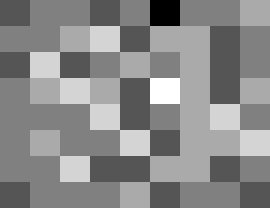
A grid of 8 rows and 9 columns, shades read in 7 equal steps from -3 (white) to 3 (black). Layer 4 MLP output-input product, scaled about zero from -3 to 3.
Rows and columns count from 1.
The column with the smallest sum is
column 7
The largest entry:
3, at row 1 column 6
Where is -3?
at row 4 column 6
